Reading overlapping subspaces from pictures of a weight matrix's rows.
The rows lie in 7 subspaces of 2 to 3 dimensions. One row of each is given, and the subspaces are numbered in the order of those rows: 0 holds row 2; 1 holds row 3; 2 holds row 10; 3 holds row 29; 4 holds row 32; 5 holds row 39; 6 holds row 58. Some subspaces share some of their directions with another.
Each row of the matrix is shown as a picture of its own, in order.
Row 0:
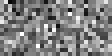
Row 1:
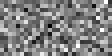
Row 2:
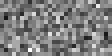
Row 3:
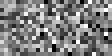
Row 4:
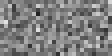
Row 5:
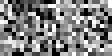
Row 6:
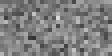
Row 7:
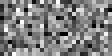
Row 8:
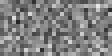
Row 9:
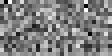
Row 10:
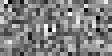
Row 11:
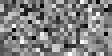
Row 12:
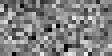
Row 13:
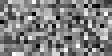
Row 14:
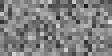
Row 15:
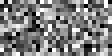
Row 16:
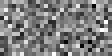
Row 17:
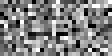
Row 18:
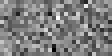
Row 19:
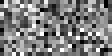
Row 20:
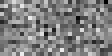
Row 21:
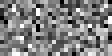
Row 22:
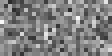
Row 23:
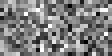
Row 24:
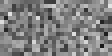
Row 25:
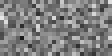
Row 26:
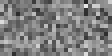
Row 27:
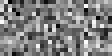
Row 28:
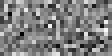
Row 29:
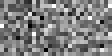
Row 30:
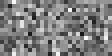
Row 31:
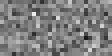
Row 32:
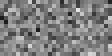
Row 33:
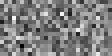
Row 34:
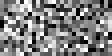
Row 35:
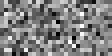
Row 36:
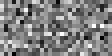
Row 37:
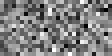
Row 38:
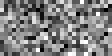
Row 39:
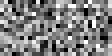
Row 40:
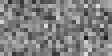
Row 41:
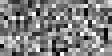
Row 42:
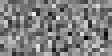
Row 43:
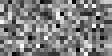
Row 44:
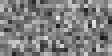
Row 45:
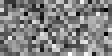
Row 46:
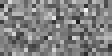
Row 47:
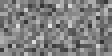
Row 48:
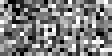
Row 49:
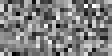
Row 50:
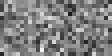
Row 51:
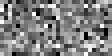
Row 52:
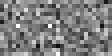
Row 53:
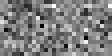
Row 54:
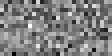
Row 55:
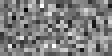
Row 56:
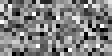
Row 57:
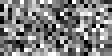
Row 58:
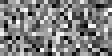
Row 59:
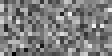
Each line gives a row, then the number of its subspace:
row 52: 5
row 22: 2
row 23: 1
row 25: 4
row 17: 6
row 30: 6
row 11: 1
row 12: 1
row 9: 2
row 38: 1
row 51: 5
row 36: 6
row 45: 1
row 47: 5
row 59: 6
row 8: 6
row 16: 5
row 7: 6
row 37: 1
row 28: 5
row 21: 4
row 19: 2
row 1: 5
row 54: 3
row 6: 0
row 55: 5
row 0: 2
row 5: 3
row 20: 2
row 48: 2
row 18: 1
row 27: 2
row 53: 3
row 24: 3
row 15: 2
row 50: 1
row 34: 3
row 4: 4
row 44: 5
